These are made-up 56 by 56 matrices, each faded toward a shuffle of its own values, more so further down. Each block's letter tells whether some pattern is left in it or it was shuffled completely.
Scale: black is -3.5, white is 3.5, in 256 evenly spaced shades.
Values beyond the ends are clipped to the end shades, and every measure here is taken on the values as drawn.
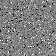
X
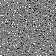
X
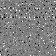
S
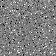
X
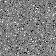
X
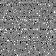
S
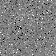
X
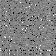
S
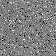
X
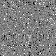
S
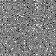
S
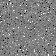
X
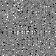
S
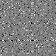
S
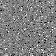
S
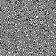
S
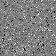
X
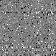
S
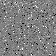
X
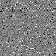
S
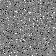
X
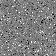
X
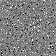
X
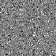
S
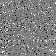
S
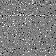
S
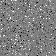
X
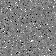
X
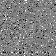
S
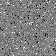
X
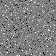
X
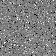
X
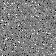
X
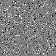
S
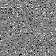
S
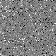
S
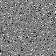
X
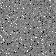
X
